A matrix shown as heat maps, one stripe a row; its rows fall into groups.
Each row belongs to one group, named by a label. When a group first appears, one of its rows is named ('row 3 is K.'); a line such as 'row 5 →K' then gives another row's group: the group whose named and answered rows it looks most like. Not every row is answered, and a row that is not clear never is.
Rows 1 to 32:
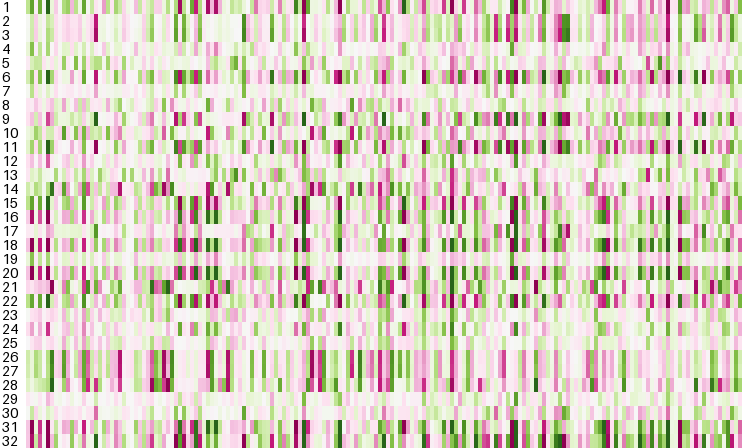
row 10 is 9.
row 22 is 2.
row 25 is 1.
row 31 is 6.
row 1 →2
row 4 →2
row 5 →9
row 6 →2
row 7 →2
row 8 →1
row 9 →6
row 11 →2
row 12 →6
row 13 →9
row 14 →9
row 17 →6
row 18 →6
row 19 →2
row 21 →1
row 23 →1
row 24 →6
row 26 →9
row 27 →9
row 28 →9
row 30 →2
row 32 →6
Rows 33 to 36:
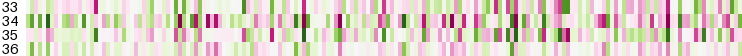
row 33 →2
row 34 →2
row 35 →6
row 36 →2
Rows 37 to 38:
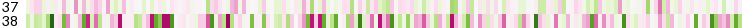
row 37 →1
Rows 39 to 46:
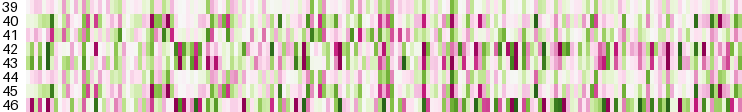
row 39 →1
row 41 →1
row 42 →2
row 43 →2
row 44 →1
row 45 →9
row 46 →6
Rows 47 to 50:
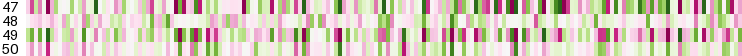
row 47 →6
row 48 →1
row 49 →2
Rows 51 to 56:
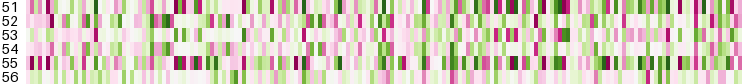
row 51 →6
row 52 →1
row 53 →2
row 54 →1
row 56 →9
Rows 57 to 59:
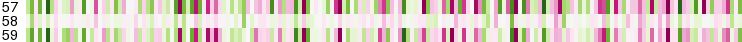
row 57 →2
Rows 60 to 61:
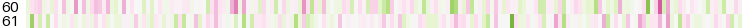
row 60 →1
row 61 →2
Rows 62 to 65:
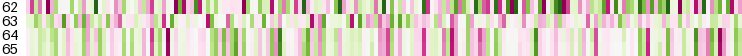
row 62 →6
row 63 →9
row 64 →9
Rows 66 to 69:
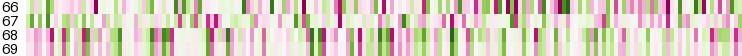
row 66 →2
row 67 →2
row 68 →1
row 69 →1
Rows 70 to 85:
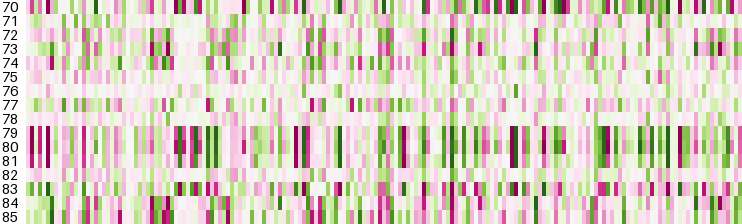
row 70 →6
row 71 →9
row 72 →1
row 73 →9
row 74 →1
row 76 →6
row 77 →9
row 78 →1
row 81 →6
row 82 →1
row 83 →2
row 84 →9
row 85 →9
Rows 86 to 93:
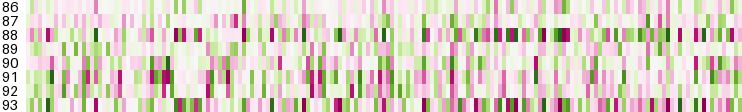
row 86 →2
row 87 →1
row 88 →6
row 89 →9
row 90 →1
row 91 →9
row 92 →9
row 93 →2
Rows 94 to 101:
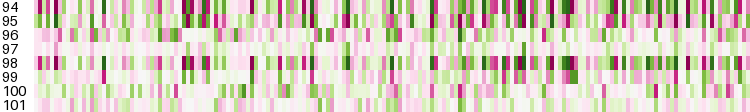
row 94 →6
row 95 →2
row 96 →1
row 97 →6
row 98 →6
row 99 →2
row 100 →9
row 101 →1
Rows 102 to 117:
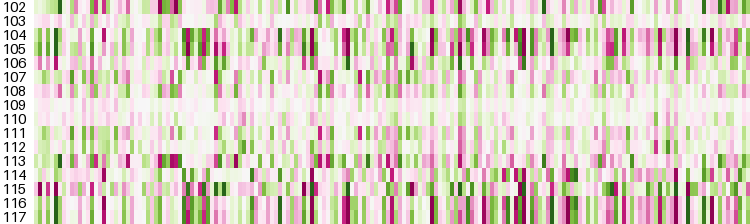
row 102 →9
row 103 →1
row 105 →2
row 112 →9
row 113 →9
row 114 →2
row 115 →6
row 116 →2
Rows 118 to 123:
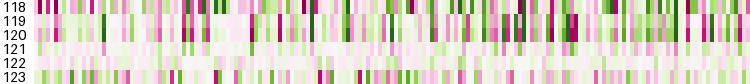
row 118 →6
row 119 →6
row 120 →6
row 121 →2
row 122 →1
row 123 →9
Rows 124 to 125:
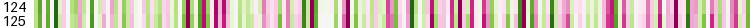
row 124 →2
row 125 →2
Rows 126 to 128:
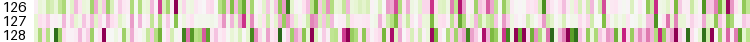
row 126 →9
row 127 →1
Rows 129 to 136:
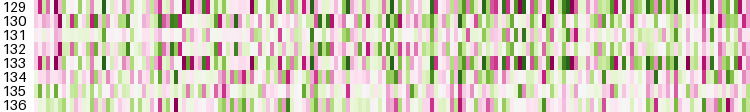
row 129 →6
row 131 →6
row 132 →1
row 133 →6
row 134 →1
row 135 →2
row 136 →9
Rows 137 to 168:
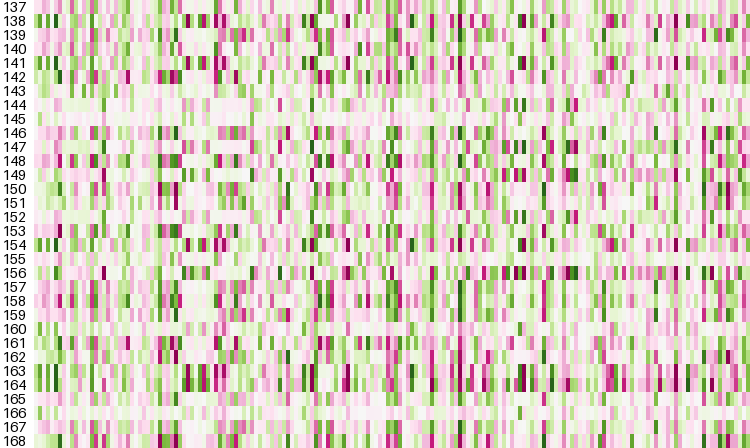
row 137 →1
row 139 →1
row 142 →9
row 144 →6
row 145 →2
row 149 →2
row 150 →9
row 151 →9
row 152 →6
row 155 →1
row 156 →2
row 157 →1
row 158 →1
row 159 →1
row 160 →2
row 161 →9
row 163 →2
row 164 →2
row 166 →2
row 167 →1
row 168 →9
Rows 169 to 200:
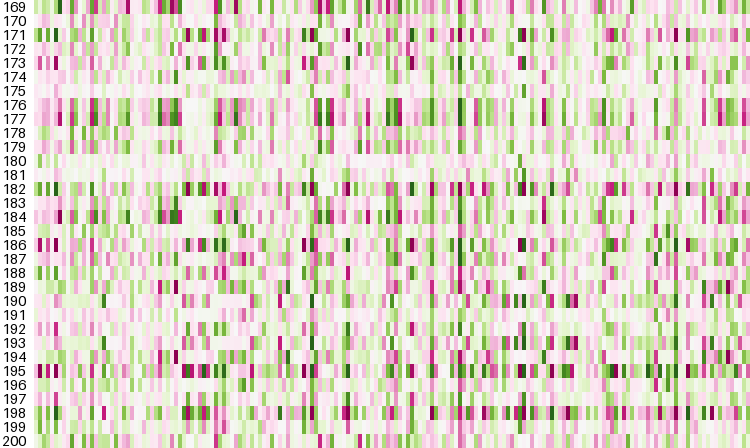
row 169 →9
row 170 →1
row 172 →1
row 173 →6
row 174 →1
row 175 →6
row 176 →1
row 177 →1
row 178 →9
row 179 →1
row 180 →2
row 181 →6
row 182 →2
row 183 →1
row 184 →1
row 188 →2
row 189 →9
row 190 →6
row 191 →1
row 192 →6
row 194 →9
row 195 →6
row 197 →6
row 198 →2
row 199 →2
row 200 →9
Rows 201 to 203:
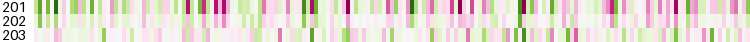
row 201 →2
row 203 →6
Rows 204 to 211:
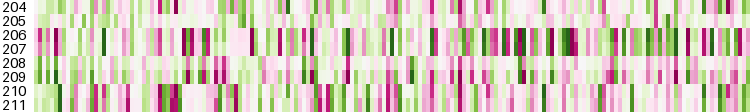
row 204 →9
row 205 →9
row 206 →6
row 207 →6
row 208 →2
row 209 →2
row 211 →9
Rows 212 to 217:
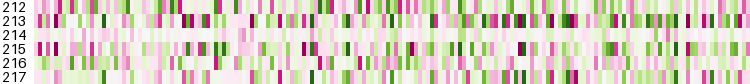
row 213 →6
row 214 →1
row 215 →6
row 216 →9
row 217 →6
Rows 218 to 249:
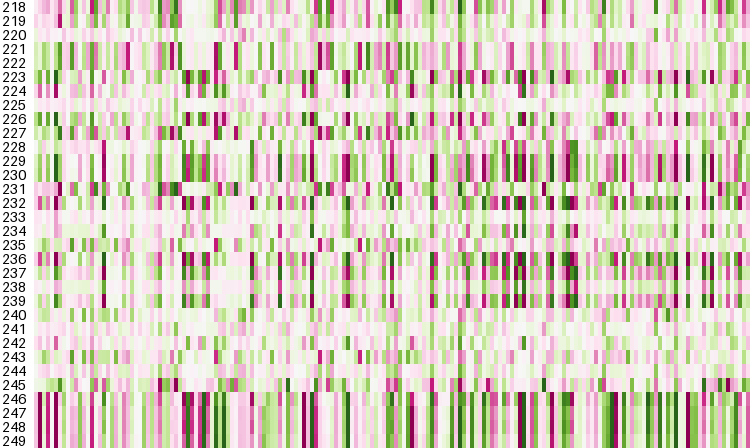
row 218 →1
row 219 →1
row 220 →1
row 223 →2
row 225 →1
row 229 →2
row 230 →2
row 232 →6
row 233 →6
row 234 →6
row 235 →9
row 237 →2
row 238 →6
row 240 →9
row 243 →9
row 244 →1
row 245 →9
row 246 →6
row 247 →6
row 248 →6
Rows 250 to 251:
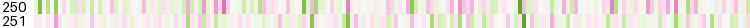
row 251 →6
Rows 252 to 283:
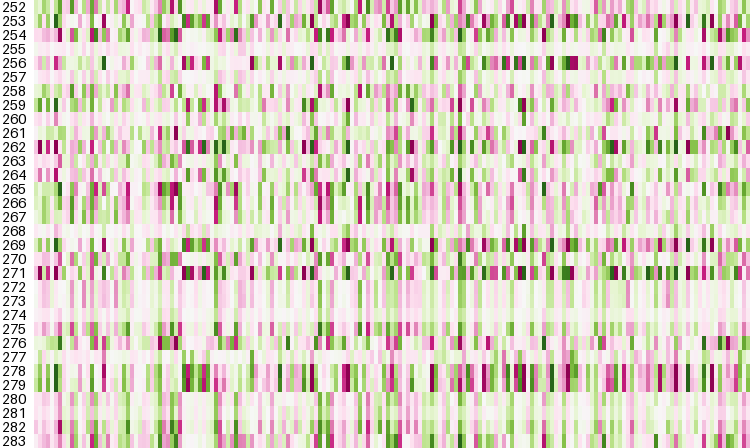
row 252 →9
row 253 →2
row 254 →1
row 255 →1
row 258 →9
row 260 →6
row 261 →9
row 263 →1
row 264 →6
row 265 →9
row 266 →9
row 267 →9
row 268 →6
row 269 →2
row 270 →1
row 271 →6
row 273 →1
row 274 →1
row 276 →9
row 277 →2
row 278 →2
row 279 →2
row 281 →1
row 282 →1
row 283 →1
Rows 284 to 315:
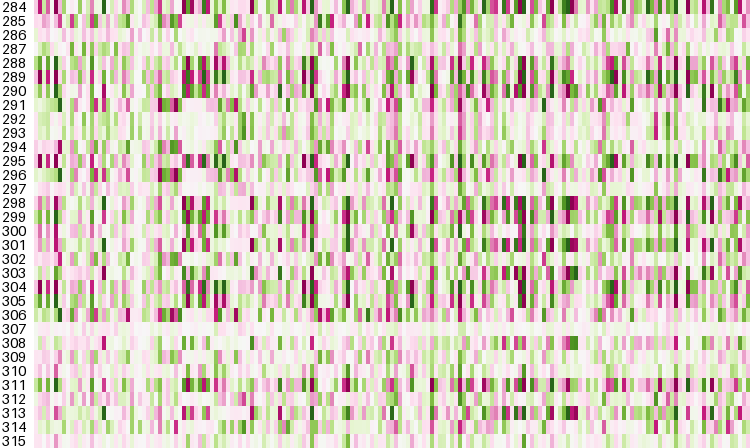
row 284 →6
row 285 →1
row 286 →1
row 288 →2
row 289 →6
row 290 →2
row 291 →9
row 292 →9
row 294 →1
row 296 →9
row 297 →1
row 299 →2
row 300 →6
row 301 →6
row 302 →1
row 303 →2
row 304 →6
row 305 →2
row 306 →9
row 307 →1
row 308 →2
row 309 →1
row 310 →6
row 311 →2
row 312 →1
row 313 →6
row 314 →9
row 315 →6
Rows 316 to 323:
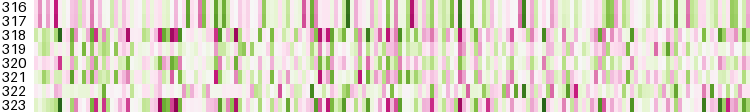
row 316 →6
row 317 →6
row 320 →1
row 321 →9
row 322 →6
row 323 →9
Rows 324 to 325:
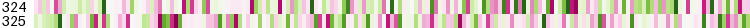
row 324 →6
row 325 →9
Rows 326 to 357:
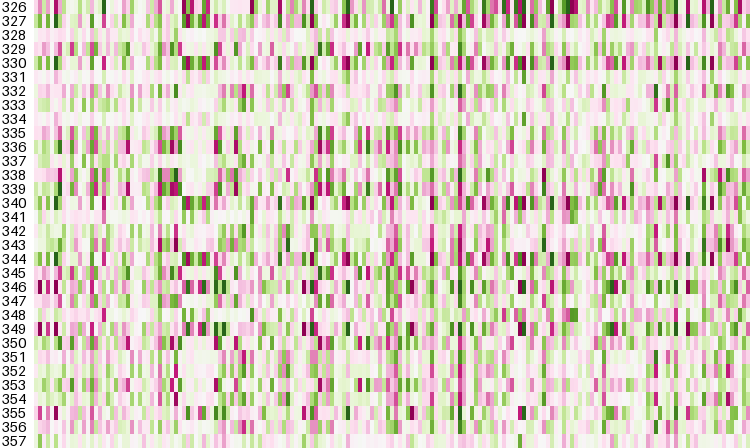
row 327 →2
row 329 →1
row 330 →2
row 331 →6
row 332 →1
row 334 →6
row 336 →9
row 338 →1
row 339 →9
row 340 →2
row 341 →2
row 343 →9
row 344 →2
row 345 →1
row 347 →1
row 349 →6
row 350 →9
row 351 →1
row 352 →9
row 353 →9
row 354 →9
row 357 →2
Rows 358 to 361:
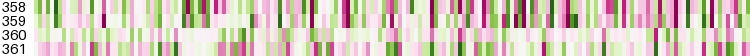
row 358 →2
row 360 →9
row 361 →1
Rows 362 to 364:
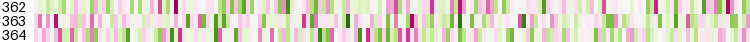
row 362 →9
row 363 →6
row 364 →1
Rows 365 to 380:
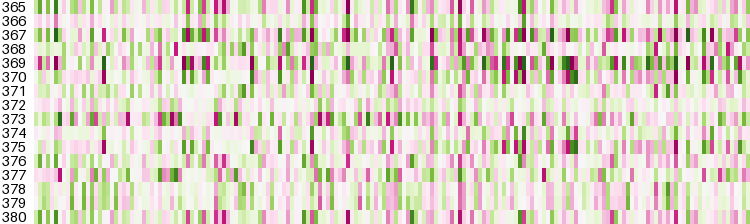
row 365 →2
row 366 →6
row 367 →2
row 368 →9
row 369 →6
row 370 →2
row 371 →9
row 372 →1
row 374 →6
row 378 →9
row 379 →9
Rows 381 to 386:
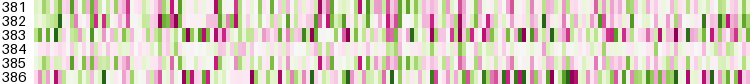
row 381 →9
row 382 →9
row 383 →2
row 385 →9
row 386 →6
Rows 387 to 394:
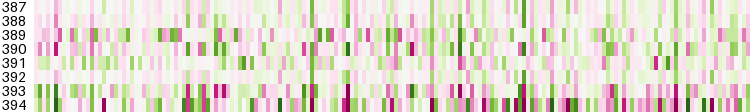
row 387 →6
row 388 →6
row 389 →1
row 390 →6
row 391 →9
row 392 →6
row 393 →2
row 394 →2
